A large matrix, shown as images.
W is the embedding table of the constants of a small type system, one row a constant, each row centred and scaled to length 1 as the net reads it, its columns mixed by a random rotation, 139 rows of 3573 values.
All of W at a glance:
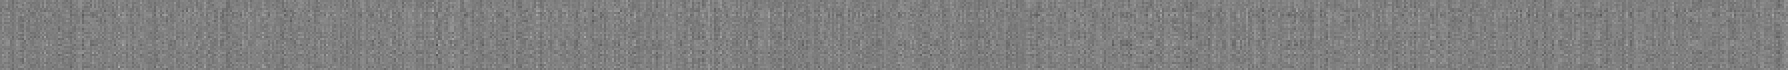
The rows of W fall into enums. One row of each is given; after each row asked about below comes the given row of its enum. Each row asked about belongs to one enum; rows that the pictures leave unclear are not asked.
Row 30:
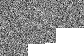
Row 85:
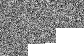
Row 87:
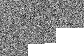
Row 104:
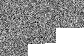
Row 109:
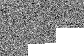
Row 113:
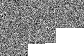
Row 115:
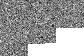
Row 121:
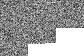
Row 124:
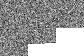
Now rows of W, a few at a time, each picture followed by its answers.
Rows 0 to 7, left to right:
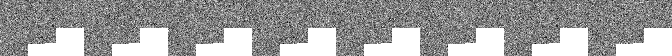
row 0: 115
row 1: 87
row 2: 85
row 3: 104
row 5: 30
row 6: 115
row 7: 121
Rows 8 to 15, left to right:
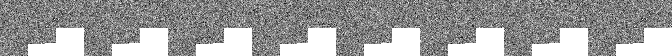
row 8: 124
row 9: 85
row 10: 104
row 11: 109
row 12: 30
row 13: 115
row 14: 85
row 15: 124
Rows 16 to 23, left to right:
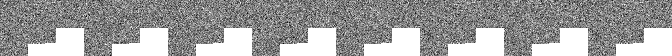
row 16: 121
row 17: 113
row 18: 30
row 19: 104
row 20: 30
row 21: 121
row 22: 85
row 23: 121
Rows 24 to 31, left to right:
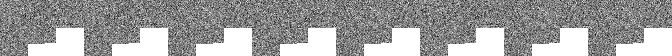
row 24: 87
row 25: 87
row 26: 30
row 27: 124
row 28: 30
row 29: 109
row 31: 30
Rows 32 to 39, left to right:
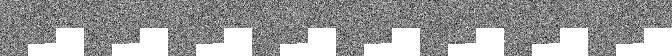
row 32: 87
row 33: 121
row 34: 87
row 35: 30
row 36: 121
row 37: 113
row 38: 115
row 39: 87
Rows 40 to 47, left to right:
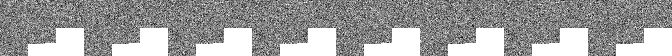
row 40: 85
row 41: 87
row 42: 121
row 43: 121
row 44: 30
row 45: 115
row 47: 113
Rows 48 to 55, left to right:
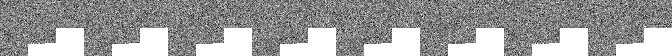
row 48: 121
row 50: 87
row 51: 104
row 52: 104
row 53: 113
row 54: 121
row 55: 109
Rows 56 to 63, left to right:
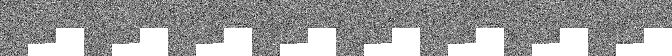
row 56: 121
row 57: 30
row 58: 109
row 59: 113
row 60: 124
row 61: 109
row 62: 121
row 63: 113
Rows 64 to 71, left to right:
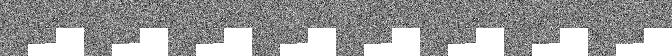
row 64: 124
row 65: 85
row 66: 124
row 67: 30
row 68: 87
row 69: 124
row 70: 113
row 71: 121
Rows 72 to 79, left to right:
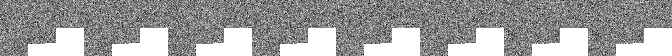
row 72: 104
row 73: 124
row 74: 30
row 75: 124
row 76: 109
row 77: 124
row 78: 121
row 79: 121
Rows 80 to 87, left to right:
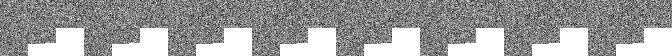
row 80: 85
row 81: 30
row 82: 87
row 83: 87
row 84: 124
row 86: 87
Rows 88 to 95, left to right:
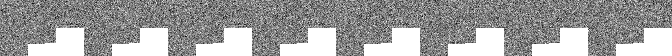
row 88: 109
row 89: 30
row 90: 109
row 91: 87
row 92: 87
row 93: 113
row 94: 124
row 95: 85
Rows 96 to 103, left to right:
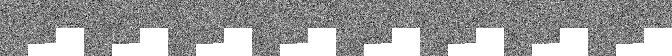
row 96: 109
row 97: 113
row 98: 30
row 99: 85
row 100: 104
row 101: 124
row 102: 121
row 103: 87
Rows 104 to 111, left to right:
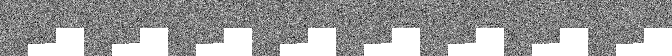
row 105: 124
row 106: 85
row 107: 115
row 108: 109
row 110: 121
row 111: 30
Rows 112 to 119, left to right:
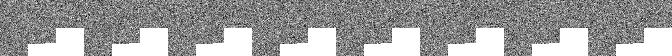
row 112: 85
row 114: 109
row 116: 124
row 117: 109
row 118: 121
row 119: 124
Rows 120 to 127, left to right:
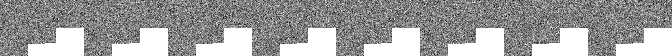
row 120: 124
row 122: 109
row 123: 104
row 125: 121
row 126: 113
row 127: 85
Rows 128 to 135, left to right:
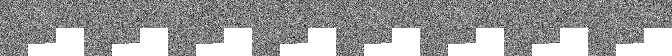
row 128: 30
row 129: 124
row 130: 87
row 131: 115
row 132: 30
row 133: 30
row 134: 124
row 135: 85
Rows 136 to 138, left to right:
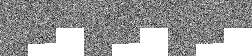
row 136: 115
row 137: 87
